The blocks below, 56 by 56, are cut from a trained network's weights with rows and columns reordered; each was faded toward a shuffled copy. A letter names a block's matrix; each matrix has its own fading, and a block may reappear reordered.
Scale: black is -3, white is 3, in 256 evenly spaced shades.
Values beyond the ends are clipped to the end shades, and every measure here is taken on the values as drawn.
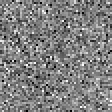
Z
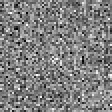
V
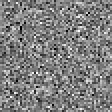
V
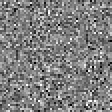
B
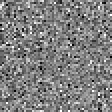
B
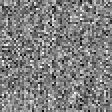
V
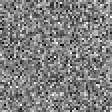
V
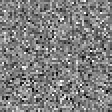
Z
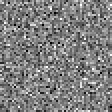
Z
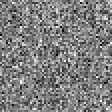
V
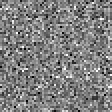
Z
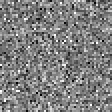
Z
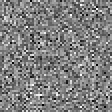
V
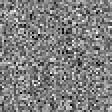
V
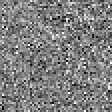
B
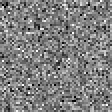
Z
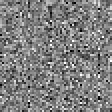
B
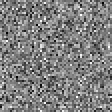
V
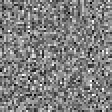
V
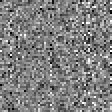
B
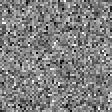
Z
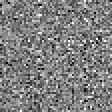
B
